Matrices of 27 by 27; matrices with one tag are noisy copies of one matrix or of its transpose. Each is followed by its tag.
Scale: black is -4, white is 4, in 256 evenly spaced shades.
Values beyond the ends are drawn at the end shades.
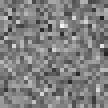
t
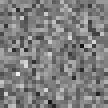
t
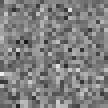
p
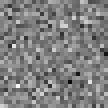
t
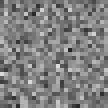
p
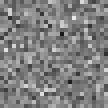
t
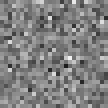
p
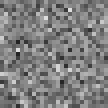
p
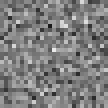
t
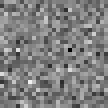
p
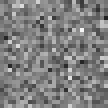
p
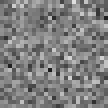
p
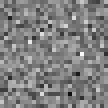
t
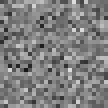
p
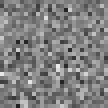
p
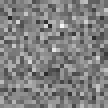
t
